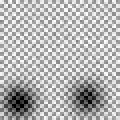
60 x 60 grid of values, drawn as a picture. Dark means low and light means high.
There are two dips. The bottom left is the ninth with the lowest average. Overall the values sit about 70% of the way up the scale.
